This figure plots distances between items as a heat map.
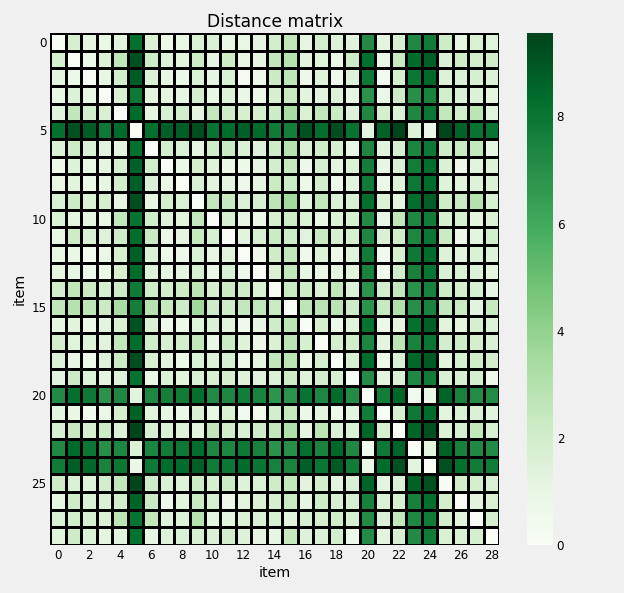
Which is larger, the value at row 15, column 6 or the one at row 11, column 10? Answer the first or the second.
the first
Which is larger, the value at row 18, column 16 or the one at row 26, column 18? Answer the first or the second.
the second
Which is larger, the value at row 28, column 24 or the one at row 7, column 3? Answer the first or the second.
the first
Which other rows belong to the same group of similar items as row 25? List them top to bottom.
0, 1, 2, 3, 4, 6, 7, 8, 9, 10, 11, 12, 13, 14, 15, 16, 17, 18, 19, 21, 22, 26, 27, 28
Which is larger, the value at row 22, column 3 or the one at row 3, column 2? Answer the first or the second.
the first
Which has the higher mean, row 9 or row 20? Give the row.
20
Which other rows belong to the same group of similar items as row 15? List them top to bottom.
0, 1, 2, 3, 4, 6, 7, 8, 9, 10, 11, 12, 13, 14, 16, 17, 18, 19, 21, 22, 25, 26, 27, 28
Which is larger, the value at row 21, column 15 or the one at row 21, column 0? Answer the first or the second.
the first
